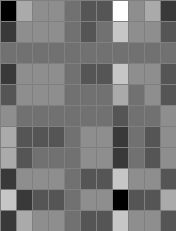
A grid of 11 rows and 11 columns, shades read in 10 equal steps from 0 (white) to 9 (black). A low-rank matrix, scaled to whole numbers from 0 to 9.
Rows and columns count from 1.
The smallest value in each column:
2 3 4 4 5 4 4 0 4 3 3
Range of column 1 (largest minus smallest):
7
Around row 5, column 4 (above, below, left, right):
4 5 4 5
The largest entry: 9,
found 2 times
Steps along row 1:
down up same up up same down up down up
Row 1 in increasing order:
0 3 3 4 4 4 5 6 6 7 9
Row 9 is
7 4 4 4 5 6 6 2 4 4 6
